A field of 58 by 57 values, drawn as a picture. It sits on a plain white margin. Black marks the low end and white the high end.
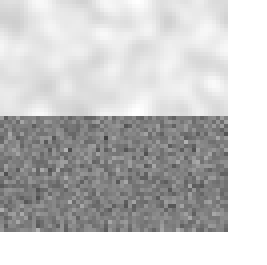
The table splits into 2 rows of 1 panel. Panel 1,1: very high, blotchy, faint in contrast. Panel 2,1: middling, fine-grained.
